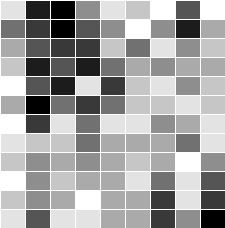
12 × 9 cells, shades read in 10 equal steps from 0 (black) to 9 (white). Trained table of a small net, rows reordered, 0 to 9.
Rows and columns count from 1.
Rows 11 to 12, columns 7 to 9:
2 8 2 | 2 5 0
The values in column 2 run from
0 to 7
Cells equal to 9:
8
